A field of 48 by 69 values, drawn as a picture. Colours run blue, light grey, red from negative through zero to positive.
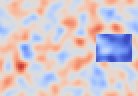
An odd patch, lower than its surroundings, sits in the middle right. The texture is blotchy. Values change most from cell to cell in the middle right. The ninth with the lowest average is the middle right.
